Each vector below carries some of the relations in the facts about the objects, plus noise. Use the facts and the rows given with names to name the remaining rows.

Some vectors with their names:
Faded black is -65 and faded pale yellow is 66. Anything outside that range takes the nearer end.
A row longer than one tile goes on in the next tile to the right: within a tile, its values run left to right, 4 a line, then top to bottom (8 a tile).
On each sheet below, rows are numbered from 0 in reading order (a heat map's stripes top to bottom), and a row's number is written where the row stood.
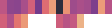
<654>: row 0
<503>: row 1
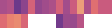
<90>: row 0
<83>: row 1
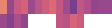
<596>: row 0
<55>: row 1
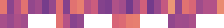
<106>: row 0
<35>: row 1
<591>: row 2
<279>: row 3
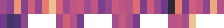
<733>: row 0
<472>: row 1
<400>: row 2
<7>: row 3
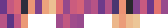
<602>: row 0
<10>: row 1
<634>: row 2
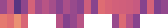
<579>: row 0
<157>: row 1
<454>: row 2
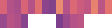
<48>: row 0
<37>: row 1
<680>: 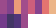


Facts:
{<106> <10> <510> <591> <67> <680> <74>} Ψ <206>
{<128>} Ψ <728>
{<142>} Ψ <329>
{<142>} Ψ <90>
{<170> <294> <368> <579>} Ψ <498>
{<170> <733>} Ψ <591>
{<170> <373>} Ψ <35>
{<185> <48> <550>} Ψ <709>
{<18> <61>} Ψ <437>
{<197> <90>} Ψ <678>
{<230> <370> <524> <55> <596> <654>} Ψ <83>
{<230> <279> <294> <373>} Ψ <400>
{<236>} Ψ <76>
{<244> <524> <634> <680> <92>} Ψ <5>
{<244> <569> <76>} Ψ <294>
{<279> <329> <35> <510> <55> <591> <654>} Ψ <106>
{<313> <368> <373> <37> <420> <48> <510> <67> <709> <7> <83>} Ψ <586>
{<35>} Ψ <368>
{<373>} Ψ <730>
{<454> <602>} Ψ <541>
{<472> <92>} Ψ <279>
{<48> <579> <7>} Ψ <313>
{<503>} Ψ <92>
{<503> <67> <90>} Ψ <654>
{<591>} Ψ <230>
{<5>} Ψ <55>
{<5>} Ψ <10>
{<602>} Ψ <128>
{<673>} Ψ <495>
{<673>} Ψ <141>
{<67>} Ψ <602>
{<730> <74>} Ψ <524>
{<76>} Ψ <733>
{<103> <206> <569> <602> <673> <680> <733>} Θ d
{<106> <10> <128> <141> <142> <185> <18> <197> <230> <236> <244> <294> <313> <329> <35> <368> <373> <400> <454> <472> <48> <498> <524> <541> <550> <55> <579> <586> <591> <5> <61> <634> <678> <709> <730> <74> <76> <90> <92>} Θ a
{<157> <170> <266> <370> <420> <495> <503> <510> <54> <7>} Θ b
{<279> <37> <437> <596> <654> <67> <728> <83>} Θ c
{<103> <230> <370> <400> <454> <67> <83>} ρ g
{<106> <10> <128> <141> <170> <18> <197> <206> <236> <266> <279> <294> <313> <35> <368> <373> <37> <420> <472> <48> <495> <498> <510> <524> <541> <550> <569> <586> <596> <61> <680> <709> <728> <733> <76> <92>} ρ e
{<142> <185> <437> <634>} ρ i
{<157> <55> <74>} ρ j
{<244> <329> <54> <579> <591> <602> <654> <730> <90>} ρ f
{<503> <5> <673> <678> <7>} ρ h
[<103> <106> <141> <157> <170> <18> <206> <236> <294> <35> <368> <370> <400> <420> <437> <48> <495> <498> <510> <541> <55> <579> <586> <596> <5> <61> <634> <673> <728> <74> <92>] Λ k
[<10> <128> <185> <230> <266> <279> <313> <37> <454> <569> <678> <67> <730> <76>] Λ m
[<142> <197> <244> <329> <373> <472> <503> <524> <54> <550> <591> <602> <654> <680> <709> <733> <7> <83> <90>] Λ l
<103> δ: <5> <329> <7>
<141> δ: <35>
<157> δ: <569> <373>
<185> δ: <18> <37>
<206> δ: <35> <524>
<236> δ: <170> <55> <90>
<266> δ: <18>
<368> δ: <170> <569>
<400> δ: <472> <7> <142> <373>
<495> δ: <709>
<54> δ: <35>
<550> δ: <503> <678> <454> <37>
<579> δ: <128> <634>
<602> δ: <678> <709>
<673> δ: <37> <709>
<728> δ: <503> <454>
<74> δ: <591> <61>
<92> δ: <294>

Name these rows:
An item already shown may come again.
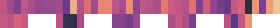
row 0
<55>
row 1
<206>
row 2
<266>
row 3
<400>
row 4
<602>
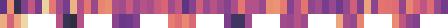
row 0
<437>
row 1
<206>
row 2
<170>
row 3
<579>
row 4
<103>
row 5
<106>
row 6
<54>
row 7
<141>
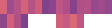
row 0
<373>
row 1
<74>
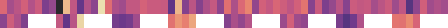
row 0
<373>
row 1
<673>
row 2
<420>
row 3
<678>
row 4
<67>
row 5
<230>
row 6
<510>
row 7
<579>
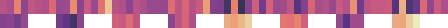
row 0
<266>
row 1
<569>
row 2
<74>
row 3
<709>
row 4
<142>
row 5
<579>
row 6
<495>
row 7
<185>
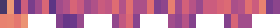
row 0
<5>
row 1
<370>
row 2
<550>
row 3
<728>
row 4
<313>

